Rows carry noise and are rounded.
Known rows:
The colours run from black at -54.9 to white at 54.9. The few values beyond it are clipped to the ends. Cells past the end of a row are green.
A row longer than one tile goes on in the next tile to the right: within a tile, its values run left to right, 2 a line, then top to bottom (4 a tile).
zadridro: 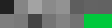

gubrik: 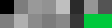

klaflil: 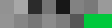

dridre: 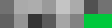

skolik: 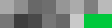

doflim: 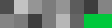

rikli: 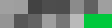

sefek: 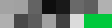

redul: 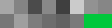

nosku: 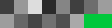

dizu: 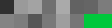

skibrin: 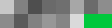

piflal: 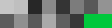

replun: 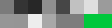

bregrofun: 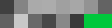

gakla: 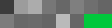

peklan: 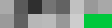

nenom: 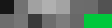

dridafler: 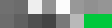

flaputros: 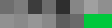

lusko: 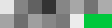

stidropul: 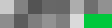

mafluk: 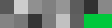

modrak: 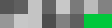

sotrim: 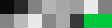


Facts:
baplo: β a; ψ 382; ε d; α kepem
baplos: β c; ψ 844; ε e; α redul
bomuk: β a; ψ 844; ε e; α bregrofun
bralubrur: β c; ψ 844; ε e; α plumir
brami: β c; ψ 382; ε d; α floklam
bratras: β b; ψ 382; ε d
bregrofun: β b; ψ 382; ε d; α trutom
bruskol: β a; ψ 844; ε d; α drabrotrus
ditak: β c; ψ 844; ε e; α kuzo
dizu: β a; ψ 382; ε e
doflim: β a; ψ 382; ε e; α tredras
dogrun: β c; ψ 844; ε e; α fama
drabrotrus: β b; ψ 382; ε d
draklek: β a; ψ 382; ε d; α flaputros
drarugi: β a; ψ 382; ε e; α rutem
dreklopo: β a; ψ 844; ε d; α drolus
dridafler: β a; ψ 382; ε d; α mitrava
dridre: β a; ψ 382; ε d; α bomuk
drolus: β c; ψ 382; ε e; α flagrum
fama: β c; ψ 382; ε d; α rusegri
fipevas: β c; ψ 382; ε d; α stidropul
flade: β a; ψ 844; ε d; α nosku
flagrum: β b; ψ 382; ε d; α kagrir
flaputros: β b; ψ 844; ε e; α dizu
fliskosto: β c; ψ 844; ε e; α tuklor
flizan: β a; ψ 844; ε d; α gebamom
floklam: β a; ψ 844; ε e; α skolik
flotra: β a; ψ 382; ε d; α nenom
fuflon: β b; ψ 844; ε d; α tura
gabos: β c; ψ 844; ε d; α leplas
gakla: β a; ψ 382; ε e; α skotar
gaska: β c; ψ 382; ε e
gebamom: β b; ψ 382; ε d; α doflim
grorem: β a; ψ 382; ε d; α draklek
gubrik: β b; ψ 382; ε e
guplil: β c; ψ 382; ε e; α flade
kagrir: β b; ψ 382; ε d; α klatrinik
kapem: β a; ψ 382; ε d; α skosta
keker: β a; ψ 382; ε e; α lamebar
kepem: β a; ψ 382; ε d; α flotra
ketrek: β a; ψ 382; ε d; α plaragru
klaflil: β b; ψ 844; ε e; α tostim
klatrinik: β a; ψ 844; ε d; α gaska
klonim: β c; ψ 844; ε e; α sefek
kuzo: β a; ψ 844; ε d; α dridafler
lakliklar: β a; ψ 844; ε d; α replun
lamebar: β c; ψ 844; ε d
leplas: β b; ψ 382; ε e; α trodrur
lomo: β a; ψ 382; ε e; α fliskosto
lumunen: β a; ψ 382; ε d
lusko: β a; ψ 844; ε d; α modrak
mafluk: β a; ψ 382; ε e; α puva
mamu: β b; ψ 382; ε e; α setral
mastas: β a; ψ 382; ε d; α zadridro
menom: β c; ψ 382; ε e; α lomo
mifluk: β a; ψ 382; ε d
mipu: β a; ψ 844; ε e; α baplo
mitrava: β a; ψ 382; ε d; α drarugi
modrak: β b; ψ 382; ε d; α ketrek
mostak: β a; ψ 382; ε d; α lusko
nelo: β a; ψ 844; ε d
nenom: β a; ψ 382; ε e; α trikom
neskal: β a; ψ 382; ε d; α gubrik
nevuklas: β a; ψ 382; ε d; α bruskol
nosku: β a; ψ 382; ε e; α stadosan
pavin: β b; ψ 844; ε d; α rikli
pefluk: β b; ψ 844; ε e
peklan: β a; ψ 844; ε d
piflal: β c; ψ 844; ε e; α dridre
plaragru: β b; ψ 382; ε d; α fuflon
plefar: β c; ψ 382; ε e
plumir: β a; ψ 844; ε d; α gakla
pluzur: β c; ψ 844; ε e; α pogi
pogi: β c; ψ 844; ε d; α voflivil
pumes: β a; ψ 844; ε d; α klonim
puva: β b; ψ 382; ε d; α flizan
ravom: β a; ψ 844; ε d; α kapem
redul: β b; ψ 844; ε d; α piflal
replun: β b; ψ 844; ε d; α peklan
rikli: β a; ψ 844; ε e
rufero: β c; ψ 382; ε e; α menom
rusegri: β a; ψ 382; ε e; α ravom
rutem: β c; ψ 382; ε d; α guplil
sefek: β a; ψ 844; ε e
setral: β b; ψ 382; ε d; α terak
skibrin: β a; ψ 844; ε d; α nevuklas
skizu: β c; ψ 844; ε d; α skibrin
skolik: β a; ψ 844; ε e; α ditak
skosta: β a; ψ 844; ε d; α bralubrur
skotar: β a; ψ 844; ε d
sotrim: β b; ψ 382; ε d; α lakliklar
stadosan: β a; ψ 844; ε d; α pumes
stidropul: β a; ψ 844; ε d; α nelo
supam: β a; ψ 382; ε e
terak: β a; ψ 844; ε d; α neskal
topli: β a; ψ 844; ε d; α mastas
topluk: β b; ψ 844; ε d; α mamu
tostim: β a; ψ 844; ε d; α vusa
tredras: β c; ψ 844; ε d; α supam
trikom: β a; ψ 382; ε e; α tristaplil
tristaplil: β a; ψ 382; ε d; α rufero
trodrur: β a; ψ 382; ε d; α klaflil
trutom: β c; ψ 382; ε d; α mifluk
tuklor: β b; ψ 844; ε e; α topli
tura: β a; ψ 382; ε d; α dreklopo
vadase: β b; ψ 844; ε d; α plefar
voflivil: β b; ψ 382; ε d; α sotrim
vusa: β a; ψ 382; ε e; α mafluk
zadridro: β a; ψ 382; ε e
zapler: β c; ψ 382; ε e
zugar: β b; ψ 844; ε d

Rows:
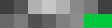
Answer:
tristaplil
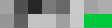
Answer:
lakliklar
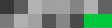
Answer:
bratras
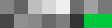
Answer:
brami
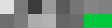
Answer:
skizu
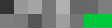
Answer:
keker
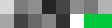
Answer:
flade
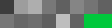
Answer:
rusegri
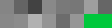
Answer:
topluk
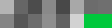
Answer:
topli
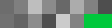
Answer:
kapem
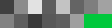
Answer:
drarugi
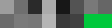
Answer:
fliskosto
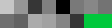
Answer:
bralubrur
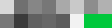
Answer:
kuzo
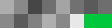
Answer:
terak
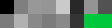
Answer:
mamu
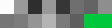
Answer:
tredras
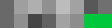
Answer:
mifluk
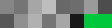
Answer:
fama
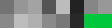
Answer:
drolus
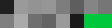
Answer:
leplas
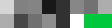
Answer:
stadosan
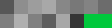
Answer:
puva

